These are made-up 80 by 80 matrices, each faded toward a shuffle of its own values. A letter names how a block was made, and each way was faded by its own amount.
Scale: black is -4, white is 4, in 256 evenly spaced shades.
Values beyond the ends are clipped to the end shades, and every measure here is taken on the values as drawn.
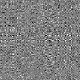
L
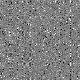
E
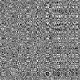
L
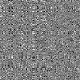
L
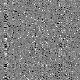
E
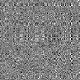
L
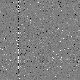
E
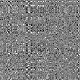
L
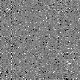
E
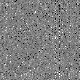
E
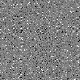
E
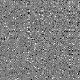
E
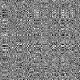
L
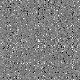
E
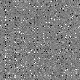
E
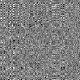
L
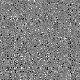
E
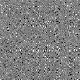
E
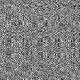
L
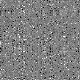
E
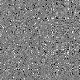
E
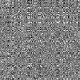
L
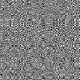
L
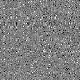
E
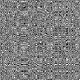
L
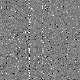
E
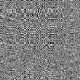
L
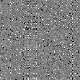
E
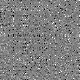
E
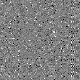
E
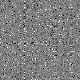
E
